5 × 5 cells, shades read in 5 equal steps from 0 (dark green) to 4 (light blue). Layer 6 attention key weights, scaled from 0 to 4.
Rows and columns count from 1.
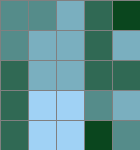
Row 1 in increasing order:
0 1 2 2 3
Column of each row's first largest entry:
3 2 2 2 2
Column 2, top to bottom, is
2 3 3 4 4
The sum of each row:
8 12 9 14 11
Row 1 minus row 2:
0 -1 0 0 -3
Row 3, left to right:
1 3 3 1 1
